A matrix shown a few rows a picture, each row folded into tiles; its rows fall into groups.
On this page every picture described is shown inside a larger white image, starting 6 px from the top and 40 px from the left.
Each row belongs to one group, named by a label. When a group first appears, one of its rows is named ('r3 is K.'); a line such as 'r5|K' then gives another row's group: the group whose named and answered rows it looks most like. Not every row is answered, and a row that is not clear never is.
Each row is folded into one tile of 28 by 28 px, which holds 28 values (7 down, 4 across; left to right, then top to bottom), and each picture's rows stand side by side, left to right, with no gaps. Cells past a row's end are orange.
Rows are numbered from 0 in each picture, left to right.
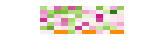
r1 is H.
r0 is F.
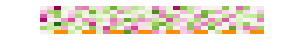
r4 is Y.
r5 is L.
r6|Y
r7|H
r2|H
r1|F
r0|F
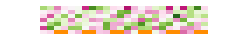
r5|H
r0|L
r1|F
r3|Y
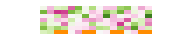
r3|L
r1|H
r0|Y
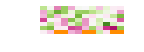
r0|F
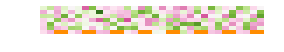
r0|L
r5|Y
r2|Y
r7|L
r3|F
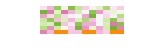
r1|L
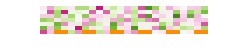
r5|F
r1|H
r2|Y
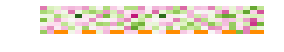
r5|Y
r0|H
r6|H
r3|L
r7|H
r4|F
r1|F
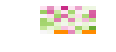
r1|Y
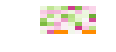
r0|H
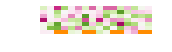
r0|F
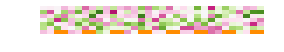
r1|L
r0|Y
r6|H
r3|Y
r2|Y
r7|F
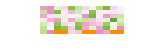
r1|L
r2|L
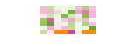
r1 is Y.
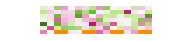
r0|Y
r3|L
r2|H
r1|F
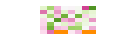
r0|L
